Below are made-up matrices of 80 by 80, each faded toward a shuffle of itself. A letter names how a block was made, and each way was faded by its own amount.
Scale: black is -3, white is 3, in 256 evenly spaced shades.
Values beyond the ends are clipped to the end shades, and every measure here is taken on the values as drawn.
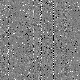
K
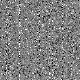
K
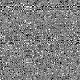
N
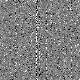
K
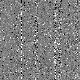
K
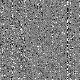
K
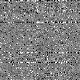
N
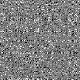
N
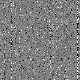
K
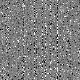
K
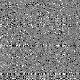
N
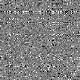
N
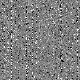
K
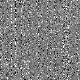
K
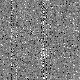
K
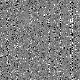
K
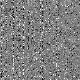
K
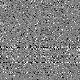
N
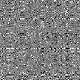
N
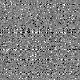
N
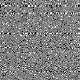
N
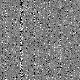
K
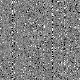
K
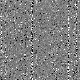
K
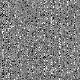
K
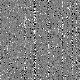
K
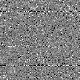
N
